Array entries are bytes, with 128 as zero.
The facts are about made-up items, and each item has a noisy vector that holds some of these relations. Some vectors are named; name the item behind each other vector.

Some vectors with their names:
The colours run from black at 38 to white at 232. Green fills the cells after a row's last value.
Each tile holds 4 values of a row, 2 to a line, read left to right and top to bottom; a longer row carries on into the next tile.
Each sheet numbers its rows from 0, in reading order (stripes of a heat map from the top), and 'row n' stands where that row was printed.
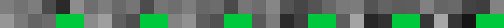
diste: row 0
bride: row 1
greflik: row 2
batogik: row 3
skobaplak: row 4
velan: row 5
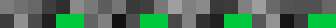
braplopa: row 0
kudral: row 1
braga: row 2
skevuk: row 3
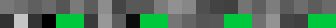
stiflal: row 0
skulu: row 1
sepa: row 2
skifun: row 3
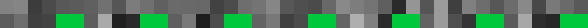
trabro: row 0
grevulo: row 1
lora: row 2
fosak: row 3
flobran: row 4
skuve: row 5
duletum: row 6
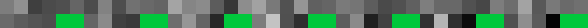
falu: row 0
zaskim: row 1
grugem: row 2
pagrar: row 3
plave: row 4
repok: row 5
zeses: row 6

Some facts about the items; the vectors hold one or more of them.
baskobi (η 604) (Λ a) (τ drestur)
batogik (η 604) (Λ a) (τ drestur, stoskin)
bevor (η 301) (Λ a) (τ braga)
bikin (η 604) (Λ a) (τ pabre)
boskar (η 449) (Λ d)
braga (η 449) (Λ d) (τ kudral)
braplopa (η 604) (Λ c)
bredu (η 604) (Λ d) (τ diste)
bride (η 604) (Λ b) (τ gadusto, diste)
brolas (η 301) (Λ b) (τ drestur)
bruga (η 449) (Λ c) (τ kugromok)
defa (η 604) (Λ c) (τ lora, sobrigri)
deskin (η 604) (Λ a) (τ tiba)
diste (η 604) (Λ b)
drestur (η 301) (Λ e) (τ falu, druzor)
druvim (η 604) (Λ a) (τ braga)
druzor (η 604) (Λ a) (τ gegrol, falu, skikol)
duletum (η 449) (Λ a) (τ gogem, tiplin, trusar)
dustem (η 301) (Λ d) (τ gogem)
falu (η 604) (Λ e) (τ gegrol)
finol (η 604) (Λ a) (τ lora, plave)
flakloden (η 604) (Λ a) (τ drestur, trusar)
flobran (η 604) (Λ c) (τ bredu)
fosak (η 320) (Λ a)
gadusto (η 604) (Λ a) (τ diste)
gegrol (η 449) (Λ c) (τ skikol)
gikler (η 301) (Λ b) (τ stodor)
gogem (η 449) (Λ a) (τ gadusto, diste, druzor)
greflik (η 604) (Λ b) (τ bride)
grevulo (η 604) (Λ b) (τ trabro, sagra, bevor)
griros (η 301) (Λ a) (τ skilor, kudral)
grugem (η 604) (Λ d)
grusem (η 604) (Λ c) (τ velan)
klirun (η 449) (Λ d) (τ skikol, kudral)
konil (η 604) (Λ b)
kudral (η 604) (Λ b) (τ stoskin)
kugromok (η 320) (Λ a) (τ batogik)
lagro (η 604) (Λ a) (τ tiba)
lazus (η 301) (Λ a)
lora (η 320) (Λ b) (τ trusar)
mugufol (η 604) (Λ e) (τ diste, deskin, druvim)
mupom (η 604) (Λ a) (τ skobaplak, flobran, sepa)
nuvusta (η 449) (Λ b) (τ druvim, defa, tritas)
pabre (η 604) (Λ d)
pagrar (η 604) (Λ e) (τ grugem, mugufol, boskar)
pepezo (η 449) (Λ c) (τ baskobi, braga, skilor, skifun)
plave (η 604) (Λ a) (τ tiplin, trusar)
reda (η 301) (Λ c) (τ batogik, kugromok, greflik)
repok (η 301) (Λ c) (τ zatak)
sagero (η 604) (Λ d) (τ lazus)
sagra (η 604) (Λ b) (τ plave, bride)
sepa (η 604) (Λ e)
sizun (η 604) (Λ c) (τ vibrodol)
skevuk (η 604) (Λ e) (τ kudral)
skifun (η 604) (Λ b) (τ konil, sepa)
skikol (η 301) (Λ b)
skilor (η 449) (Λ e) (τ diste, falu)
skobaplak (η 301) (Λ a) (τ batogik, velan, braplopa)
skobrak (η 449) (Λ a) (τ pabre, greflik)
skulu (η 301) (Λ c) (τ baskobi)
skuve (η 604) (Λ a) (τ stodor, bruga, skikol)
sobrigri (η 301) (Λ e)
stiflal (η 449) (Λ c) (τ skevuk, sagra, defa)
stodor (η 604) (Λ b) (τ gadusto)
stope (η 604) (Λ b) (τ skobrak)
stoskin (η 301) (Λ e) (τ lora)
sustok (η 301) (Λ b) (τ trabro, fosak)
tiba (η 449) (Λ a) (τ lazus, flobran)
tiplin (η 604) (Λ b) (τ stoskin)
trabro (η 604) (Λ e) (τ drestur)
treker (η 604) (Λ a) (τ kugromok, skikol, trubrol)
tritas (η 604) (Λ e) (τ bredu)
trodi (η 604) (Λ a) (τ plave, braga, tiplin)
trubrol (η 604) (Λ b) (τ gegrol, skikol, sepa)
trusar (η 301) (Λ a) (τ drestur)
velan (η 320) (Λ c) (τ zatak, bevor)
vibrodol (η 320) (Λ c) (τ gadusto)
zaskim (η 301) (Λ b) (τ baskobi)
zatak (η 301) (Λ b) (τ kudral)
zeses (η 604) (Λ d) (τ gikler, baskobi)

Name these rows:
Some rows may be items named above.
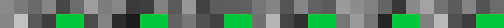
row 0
lagro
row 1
braga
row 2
druzor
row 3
mupom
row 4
bredu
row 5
mugufol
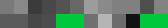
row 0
drestur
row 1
sagero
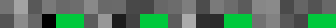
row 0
zeses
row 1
bevor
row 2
duletum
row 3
skilor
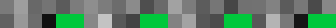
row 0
dustem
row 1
lagro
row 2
tritas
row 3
sizun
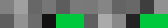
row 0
dustem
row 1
vibrodol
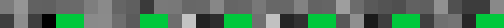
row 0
klirun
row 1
gadusto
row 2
nuvusta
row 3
nuvusta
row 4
skevuk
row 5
gegrol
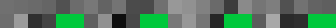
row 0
sagra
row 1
zatak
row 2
bredu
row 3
griros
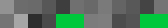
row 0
druvim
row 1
konil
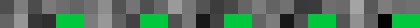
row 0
sustok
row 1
gogem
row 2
stoskin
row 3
kudral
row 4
zeses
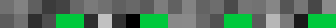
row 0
trusar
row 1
stiflal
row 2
stodor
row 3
sizun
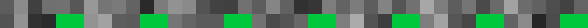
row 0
flakloden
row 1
lazus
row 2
sepa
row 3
skikol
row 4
stope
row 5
tritas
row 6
sobrigri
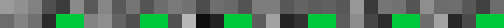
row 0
pabre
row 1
gikler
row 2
trodi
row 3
skobaplak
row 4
treker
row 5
druvim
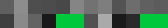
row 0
bruga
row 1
finol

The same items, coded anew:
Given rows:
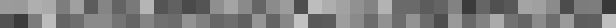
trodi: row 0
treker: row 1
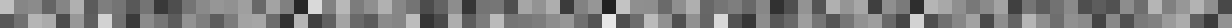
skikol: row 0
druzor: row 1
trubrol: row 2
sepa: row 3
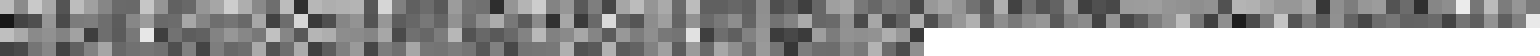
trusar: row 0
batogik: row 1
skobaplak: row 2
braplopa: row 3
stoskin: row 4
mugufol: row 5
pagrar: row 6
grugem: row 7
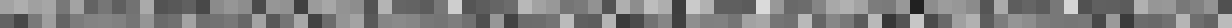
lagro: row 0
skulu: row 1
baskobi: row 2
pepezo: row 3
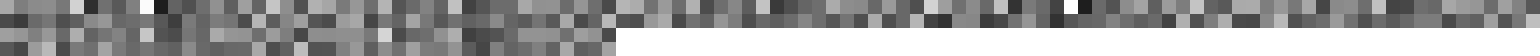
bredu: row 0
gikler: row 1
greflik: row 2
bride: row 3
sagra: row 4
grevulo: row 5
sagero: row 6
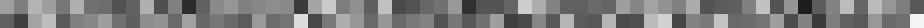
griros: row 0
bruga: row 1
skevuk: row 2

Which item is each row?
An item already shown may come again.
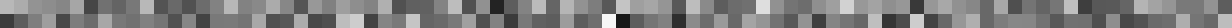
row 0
pagrar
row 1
skevuk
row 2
trabro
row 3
stiflal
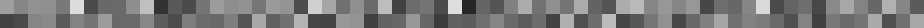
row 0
dustem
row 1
stodor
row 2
tritas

